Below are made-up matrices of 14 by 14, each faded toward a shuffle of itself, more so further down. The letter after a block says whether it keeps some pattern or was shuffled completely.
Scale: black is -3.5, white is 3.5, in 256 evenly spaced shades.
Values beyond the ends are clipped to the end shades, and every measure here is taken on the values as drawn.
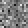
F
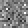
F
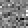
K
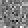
F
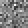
F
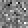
F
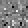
K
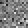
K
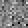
K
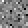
F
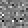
F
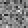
F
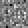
K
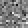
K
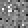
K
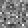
K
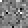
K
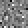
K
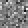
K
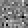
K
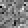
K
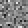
F
